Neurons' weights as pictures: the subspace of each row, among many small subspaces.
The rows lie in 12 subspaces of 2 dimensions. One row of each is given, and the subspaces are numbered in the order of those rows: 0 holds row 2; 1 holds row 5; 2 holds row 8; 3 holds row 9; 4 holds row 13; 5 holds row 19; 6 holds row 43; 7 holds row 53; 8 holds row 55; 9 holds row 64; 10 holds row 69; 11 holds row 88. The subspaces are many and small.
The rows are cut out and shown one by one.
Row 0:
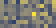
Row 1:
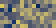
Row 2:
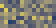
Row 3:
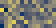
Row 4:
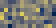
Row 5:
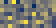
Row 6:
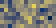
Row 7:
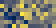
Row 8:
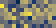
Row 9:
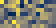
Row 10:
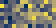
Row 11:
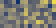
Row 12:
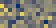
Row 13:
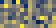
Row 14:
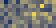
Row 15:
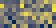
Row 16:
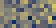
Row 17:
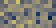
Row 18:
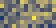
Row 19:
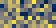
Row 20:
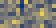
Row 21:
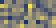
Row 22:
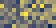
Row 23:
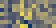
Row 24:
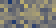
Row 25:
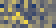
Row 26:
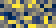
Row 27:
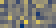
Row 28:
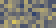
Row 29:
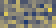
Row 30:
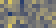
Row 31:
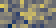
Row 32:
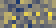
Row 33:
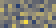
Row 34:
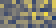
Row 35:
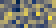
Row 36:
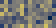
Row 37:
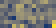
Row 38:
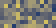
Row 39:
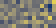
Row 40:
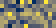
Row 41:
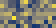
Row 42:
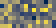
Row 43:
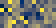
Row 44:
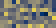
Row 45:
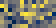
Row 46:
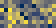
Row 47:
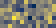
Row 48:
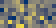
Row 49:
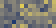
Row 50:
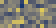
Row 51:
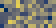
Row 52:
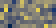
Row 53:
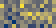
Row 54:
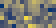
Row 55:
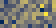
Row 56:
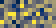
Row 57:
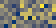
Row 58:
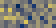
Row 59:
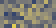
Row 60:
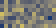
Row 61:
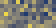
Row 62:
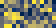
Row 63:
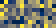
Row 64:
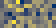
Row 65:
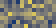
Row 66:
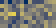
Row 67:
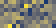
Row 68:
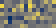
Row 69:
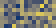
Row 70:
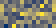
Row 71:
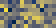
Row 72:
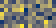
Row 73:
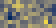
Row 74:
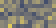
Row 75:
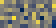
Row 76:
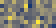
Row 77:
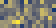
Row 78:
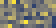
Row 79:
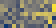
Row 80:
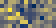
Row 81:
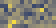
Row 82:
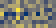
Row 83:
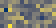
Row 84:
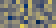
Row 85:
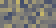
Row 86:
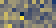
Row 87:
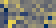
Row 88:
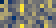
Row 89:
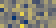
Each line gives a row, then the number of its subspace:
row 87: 0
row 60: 11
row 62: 10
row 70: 10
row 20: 3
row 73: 6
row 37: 1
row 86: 10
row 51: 0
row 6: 2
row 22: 5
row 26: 6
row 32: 9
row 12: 0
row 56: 3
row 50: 3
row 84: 4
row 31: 2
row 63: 3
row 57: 5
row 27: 4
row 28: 3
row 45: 2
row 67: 10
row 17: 9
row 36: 11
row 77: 3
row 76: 4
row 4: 0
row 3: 6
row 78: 1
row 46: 6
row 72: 11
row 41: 2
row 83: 6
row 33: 10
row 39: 8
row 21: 4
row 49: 7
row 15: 7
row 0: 8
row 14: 8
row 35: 11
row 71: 6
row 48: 2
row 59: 10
